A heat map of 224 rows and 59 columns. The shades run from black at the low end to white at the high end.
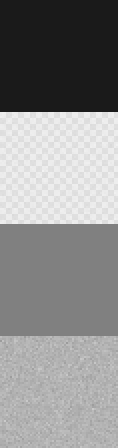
It is made of 4 by 1 panels. Panel 1,1: very low, flat. Panel 2,1: very high, checkered, faint in contrast. Panel 3,1: middling, flat. Panel 4,1: high, fine-grained, faint in contrast.
